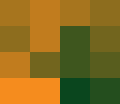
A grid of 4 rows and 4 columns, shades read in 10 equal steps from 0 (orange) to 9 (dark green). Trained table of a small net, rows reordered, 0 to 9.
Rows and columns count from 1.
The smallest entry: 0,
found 2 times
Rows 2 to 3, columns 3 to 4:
7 5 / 7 6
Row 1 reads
3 2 3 4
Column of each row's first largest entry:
4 3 3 3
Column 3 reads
3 7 7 9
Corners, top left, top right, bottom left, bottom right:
3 4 0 8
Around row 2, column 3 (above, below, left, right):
3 7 2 5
